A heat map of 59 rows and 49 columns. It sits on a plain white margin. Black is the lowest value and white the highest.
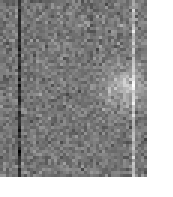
The distribution is heavy-tailed on both sides. Columns 7 and 45 stand out from the rest. One bump rises in the middle right. The middle right is the ninth with the highest average.
